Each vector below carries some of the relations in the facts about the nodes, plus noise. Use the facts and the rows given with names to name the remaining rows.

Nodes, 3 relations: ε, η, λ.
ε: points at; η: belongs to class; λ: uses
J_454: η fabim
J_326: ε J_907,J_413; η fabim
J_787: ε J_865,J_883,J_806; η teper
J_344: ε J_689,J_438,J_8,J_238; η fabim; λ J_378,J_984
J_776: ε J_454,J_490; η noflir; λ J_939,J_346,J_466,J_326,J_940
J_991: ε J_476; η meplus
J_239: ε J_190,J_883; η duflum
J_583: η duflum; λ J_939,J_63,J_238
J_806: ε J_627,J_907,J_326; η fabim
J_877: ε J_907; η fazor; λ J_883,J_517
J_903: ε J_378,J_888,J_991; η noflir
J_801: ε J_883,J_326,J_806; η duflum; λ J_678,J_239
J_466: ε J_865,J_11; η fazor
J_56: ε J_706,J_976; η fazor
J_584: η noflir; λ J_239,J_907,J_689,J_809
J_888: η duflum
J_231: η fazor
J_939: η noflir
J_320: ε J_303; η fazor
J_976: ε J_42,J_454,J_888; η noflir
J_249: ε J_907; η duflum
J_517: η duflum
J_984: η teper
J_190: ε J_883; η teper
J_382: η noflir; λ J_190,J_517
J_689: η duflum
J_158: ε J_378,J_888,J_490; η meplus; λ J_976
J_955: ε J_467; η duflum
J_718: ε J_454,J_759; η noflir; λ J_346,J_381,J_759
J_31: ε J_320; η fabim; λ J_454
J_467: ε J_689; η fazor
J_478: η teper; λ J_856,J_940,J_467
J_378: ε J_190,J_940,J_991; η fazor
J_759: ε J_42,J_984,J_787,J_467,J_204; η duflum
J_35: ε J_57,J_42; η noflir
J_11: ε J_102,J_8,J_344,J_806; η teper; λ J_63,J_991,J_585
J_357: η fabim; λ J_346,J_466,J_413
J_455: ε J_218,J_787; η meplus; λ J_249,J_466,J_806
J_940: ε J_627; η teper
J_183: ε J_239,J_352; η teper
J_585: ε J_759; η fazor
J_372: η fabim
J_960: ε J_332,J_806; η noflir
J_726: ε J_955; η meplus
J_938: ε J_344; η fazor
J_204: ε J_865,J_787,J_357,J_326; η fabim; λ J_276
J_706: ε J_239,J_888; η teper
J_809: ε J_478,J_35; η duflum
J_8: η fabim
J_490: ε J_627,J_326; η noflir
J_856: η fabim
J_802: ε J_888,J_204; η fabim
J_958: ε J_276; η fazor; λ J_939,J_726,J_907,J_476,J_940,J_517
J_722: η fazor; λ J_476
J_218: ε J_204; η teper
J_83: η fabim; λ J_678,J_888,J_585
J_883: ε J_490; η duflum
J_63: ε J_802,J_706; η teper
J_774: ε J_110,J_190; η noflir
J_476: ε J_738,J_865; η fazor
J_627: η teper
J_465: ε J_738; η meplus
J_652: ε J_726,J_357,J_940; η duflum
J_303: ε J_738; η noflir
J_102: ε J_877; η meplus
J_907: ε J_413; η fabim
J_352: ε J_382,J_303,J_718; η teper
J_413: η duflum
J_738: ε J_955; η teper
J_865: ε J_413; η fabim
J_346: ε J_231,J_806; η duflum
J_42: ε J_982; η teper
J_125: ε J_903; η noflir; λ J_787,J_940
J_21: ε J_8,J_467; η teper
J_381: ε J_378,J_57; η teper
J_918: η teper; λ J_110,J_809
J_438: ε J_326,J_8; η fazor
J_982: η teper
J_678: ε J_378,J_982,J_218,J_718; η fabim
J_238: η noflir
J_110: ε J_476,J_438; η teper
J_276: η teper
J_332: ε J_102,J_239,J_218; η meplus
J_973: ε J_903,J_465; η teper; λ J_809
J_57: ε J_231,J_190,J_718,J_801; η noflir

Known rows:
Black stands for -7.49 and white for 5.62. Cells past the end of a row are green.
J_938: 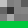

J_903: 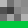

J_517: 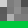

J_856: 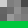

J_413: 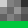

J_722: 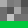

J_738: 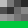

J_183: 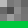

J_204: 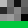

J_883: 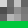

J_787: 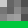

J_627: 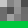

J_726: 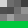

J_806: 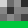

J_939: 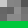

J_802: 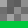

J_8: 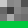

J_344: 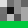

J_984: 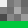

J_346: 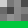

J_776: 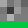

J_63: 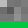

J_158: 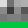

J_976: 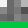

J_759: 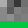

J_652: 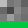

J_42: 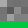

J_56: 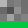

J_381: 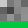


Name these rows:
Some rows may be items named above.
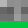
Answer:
J_888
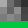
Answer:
J_865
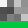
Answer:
J_378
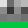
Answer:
J_158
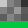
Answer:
J_413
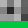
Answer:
J_801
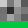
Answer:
J_490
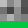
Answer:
J_918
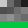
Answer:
J_476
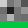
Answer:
J_438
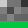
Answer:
J_249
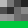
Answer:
J_738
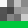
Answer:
J_378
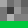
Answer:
J_776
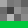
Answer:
J_125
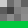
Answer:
J_381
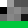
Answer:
J_276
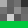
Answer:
J_877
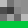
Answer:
J_903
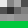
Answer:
J_110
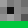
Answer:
J_11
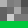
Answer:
J_382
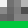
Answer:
J_976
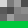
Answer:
J_940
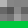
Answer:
J_678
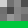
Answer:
J_346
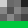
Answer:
J_326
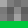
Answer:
J_585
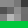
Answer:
J_454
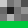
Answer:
J_438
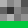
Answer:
J_973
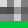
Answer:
J_239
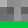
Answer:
J_888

